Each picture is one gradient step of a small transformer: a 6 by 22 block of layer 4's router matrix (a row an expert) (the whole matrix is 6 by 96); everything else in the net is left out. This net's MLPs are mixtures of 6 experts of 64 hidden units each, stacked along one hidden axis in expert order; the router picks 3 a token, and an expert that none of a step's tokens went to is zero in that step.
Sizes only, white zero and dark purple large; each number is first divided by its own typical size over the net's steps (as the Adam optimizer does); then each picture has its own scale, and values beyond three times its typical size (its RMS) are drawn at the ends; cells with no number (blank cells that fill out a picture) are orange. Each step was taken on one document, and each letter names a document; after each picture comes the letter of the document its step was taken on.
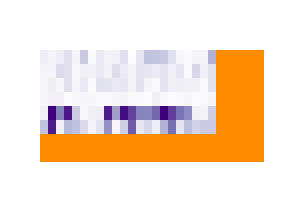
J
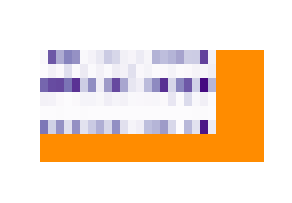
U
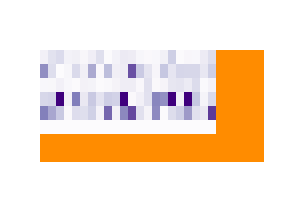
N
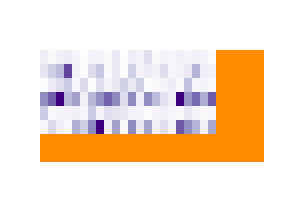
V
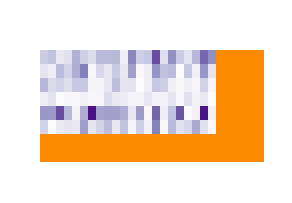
U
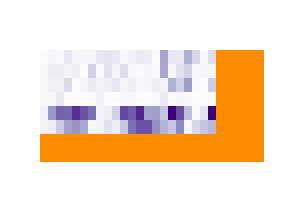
J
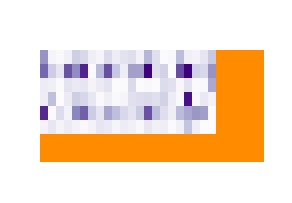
J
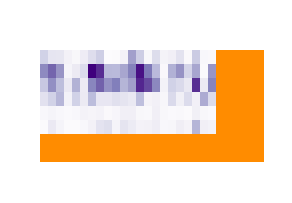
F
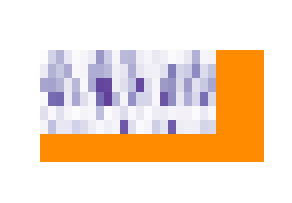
F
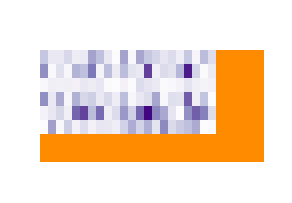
J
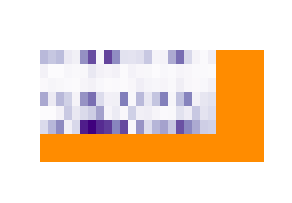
V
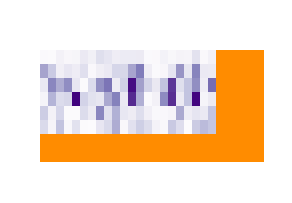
F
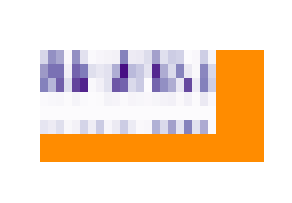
U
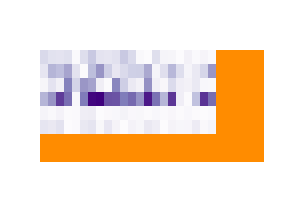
F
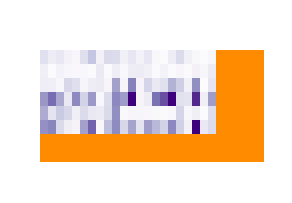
V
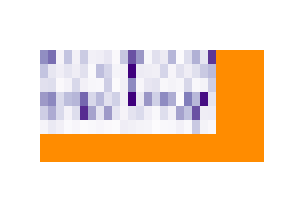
N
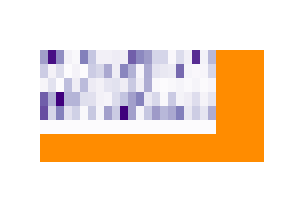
N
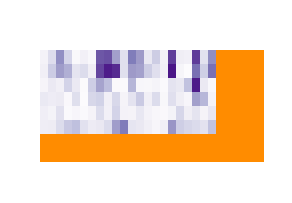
F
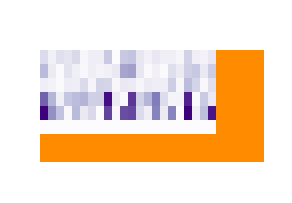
N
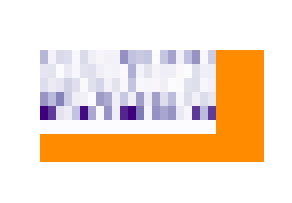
N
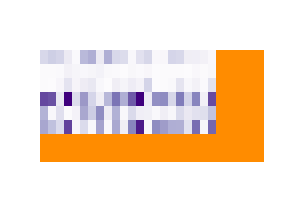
V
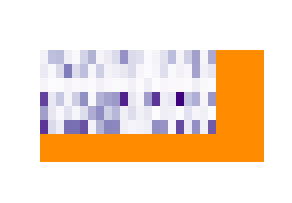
V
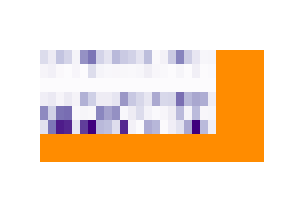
V
